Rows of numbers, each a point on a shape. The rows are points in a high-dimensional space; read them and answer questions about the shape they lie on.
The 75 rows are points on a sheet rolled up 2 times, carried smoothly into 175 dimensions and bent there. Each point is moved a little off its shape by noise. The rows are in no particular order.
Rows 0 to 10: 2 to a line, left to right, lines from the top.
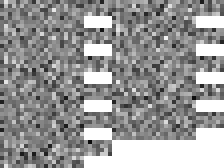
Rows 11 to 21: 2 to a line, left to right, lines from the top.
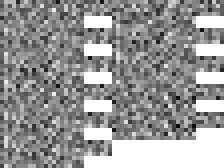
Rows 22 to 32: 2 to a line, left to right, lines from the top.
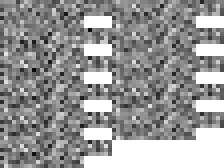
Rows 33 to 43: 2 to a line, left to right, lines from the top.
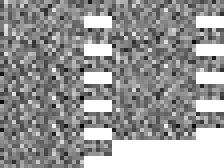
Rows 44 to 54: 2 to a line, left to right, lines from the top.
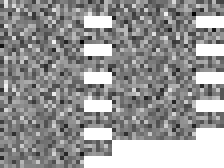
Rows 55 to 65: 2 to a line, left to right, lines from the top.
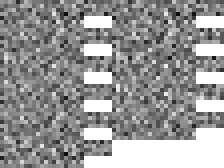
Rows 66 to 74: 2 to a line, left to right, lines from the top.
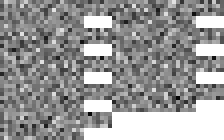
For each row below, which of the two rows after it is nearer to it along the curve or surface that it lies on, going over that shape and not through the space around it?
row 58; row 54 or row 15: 15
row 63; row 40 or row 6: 40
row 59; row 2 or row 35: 2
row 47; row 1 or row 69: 69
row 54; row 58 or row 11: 11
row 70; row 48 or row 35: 48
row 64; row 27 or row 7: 27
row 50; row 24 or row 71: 24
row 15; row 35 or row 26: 35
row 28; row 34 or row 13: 13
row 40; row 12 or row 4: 12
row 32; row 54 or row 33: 33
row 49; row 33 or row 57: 57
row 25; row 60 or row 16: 16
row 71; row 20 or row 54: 20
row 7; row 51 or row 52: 51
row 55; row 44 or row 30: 30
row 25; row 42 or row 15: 42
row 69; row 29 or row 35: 29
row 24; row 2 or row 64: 2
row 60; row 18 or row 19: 18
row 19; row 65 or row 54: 65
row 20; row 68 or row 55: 55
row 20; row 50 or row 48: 48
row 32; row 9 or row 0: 0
